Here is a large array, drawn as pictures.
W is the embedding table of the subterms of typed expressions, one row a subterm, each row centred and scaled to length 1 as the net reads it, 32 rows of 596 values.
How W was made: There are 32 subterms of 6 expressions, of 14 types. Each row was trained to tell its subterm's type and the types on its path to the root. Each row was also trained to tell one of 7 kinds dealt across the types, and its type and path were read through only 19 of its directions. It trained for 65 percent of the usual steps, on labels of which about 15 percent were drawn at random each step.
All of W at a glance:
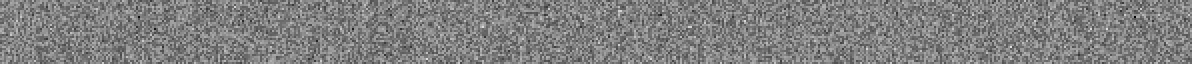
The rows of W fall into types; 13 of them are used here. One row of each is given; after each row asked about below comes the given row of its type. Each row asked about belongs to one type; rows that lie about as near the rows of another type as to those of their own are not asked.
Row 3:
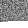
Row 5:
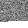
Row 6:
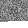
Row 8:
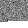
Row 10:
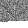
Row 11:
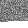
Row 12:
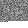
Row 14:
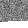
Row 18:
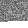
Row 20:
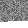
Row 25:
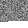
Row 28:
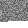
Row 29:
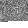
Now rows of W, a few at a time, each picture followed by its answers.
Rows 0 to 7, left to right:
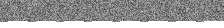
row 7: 5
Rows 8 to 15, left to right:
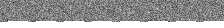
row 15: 8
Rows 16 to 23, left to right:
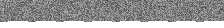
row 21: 12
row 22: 14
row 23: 25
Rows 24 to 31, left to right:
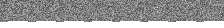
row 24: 18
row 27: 8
